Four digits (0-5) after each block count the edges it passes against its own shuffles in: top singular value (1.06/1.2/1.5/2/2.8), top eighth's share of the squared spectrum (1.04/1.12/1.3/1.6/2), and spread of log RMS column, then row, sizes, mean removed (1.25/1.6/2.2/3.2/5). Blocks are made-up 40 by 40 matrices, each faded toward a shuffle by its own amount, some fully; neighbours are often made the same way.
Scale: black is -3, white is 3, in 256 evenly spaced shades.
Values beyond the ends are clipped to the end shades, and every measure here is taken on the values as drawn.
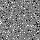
0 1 0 0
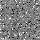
2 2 0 0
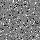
0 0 0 0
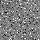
2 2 0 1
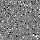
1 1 0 0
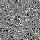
2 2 0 1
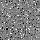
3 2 0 1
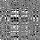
4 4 3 3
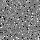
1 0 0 0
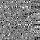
3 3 0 2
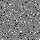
0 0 0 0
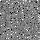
0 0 0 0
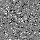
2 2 0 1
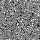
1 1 0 1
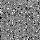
2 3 1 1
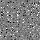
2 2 1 1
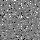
2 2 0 1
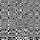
4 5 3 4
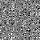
3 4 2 1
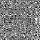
3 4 2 2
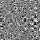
3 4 2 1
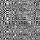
4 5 3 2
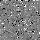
1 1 0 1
